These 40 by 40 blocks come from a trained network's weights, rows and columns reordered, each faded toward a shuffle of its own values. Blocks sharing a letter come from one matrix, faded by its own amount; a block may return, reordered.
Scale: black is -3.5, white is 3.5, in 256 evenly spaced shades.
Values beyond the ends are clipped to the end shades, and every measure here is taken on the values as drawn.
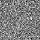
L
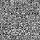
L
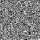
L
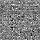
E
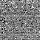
E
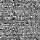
E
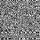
L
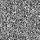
L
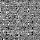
E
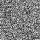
L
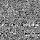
L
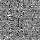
E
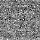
E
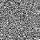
L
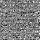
E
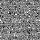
E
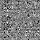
E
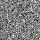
L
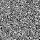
L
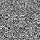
L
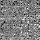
E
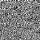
L
